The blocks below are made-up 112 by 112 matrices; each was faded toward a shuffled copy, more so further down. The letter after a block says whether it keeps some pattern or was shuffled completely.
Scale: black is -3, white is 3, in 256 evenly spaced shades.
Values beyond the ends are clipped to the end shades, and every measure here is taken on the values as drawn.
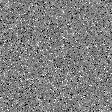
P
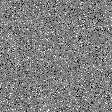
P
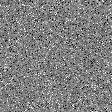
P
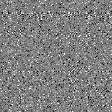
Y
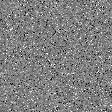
P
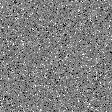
P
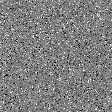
P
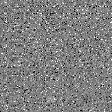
Y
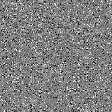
Y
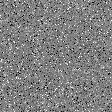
P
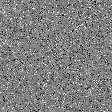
P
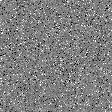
P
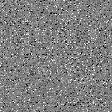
Y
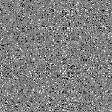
Y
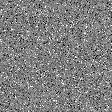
P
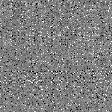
Y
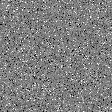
P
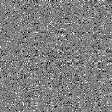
Y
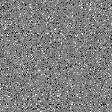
Y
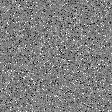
P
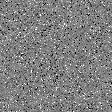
P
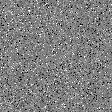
P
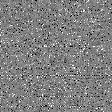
Y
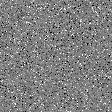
P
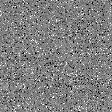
Y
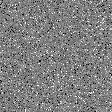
P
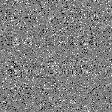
Y
